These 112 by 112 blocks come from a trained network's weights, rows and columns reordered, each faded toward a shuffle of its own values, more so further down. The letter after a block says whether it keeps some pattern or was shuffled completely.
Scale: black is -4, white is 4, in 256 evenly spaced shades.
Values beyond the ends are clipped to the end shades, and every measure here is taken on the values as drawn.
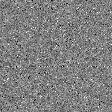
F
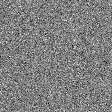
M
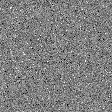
M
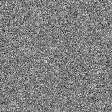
F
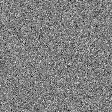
M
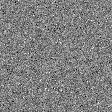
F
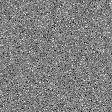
M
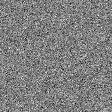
F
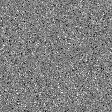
M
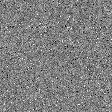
F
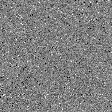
F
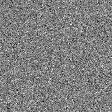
F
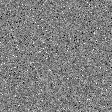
M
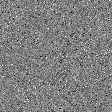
M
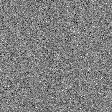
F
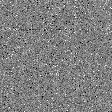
F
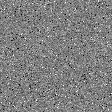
M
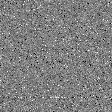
F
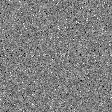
F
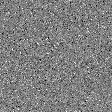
M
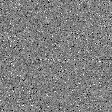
F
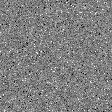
M
